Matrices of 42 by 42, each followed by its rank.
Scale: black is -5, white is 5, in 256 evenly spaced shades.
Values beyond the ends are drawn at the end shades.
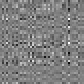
three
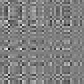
two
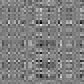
two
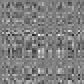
three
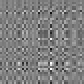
two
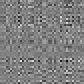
three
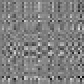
three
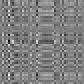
two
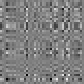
two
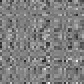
three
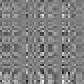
two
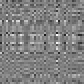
three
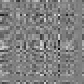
three
